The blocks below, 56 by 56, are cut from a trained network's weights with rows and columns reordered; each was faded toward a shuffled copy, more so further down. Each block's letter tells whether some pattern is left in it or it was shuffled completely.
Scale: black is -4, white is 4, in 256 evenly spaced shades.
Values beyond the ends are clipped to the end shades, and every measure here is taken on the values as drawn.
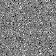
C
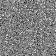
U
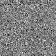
C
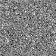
C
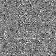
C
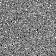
U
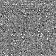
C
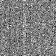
C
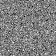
U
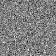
C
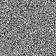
U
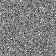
U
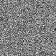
C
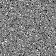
U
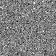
U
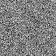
U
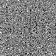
C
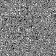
C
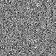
C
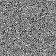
U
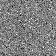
U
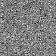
C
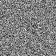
U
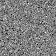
U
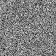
U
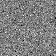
U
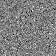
U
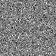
U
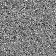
U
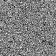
C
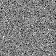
U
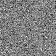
U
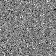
U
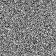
U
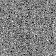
C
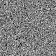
U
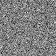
U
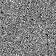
U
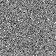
U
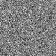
C
